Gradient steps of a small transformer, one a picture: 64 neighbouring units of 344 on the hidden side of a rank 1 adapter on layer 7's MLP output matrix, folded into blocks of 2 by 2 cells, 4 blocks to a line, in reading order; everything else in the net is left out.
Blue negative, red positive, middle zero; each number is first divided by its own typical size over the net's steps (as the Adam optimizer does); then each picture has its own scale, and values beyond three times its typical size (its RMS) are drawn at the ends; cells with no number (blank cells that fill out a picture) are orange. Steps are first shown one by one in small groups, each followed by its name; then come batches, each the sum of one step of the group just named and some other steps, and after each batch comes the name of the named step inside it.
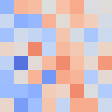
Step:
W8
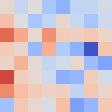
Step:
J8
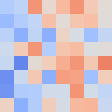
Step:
W8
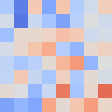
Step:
W8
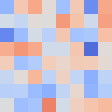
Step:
W8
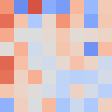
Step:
J8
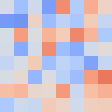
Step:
W8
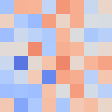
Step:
W8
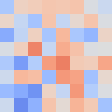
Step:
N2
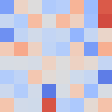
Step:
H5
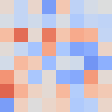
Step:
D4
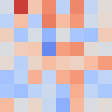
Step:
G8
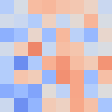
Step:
N2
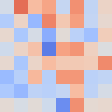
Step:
G8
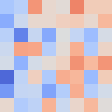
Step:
H5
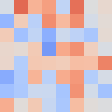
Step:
G8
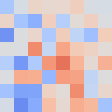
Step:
N2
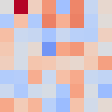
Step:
G8
